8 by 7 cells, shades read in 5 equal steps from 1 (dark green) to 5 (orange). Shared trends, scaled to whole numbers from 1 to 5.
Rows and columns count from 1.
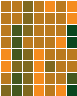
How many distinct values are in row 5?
4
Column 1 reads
4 4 4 4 5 5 4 3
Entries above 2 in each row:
7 7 5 5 6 7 5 5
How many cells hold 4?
26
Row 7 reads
4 2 3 5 4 4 2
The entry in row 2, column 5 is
4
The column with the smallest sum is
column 2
